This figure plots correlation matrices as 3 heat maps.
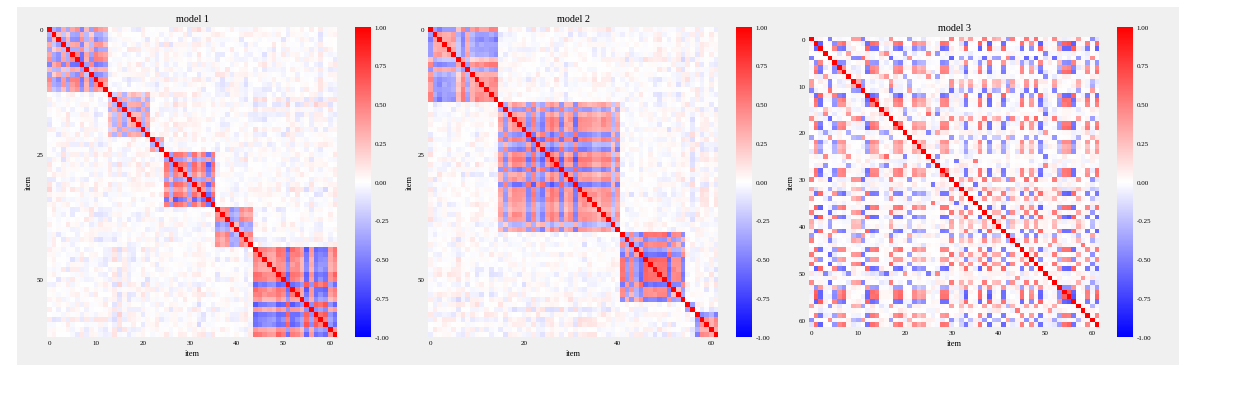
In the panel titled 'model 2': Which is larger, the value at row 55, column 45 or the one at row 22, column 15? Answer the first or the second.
the second
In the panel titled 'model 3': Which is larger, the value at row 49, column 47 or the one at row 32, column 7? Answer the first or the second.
the second
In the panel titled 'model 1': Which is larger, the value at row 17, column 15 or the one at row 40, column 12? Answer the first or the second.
the first
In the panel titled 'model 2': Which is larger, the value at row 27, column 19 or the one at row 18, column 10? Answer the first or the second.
the first
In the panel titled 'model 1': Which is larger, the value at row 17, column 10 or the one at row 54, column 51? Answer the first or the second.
the first
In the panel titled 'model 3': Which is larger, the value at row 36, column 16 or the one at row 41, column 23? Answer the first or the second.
the first
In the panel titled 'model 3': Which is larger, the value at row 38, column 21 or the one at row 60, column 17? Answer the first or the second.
the first
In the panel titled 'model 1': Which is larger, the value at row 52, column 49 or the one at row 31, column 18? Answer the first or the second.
the first
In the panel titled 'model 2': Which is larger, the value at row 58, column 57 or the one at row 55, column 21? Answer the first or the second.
the second
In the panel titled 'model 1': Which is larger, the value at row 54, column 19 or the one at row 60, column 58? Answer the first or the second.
the first
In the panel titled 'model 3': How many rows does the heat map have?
62
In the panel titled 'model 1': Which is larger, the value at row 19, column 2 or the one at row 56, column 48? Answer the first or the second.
the second
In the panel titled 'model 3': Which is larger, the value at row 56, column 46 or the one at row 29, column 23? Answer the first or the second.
the second
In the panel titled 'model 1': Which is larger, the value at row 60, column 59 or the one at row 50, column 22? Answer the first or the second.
the second
